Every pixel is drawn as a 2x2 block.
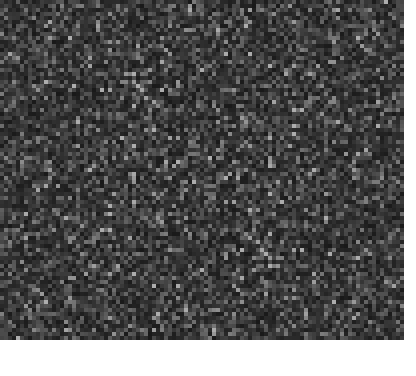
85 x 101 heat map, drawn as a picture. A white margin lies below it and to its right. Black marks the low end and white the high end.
No row or column stands out. No overall slope runs across the table. A half turn leaves it unchanged. No seam splits the table. The texture is fine-grained noise. The values are skewed, with a long tail toward high values.
